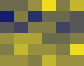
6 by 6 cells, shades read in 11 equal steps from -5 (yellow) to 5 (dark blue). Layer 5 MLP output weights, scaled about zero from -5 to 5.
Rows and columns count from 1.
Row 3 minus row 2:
-3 3 -4 -1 2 0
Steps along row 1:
same down down up down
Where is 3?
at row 3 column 2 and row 3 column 5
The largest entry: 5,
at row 2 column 1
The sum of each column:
6 -2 0 -7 4 -5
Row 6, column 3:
0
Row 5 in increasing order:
-5 -3 -1 -1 0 0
